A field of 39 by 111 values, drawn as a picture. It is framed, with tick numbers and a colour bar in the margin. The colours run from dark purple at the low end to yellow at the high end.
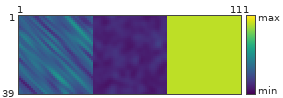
The table splits into one row of 3 panels. Panel 1,1: low, slanting down to the right. Panel 1,2: very low, blotchy, faint in contrast. Panel 1,3: very high, flat.
